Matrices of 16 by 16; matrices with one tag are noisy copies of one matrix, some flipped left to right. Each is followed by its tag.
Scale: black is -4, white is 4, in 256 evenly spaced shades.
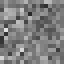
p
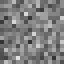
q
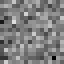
q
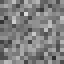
q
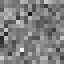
p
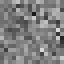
p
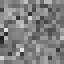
p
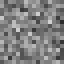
q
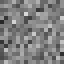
q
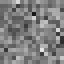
p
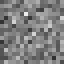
q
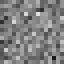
q
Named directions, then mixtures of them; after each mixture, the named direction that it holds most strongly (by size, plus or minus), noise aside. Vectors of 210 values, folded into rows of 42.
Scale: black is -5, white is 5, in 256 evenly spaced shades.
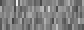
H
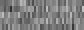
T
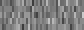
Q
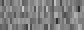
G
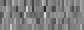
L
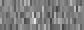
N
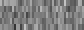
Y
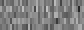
G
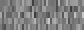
Q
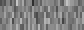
Q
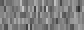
G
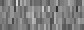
H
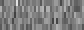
H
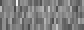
H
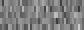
G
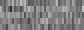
T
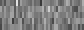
H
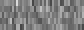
Y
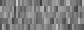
H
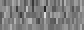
L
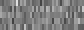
H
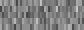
H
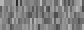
H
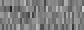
T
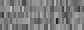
G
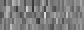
L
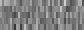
Y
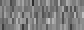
Q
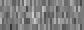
N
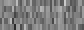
Y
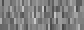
N
